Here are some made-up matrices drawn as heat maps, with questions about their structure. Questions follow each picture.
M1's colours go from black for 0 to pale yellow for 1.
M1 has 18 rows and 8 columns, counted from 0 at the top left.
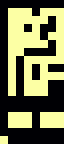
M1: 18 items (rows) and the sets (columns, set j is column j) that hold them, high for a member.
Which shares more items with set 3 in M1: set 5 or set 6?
set 5
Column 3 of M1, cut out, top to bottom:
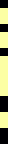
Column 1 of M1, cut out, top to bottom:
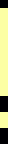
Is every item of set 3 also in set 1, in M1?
yes
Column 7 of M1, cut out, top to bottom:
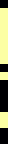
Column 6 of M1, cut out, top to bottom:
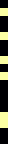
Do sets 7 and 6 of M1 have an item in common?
yes
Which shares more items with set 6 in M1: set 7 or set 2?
set 7
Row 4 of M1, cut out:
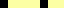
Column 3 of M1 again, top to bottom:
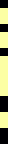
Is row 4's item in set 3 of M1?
yes
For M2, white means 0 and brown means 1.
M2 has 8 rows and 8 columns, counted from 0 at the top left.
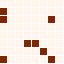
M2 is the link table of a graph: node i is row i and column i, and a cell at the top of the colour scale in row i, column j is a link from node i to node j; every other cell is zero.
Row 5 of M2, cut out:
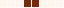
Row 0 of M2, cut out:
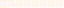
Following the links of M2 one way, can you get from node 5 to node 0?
no
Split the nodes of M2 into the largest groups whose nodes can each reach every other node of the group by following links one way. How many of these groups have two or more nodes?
0
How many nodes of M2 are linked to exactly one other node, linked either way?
3
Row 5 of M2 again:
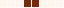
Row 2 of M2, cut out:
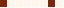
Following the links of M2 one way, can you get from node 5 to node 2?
no
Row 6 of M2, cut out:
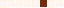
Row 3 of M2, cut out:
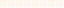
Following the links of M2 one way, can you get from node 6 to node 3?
yes
